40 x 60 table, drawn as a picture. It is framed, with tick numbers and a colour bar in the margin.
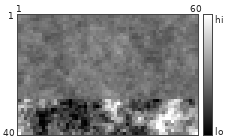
A few values lie far out on both sides of the bulk. The field is mottled with small blotches. Neither half mirrors the other. No single row or column stands out from its neighbours. The bottom left is the ninth with the lowest average. The top part is calmer, up to a seam about 70% of the way down.
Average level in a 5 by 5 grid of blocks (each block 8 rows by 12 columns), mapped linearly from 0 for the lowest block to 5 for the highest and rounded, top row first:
22222 / 22322 / 22222 / 31313 / 10235
